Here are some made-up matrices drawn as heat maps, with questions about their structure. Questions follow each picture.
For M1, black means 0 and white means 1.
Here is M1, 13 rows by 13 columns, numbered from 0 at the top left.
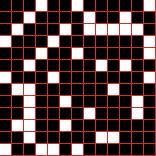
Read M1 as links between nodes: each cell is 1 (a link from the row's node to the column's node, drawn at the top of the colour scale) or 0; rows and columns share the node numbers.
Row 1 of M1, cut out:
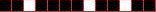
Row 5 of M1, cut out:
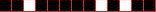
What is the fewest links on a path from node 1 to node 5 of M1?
2
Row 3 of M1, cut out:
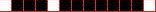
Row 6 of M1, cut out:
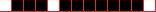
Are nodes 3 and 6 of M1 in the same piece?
yes
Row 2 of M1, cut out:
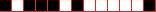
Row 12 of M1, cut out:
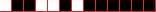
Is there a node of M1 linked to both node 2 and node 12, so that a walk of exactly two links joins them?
no
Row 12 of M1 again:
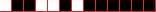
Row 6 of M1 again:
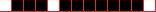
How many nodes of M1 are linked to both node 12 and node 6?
2
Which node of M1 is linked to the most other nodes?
node 2
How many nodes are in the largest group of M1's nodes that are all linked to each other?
3
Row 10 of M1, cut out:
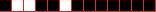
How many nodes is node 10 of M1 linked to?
3
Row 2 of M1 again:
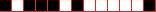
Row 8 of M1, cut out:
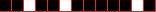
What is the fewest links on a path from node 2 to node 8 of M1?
1
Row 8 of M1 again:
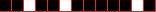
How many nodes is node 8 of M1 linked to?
3
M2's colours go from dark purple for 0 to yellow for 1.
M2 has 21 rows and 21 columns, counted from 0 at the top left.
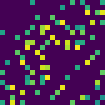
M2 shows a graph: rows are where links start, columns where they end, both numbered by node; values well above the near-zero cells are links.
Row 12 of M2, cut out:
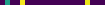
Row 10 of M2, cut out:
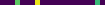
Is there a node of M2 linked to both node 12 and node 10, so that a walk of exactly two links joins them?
no
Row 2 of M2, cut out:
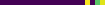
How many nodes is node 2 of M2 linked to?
3
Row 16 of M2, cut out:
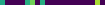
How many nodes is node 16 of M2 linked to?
5
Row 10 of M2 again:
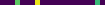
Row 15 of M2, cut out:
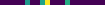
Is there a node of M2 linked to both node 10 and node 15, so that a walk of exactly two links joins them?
no
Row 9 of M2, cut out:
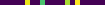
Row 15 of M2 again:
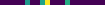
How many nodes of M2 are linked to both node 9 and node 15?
3
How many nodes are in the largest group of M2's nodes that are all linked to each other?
5
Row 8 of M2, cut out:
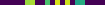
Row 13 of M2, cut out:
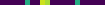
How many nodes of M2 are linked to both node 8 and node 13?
3
